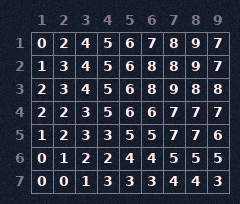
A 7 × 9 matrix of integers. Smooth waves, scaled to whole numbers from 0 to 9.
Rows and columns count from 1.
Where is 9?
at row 1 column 8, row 2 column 8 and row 3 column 7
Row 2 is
1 3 4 5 6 8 8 9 7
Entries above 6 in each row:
4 4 4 3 2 0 0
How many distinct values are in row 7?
4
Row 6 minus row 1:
0 -1 -2 -3 -2 -3 -3 -4 -2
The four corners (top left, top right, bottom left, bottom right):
0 7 0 3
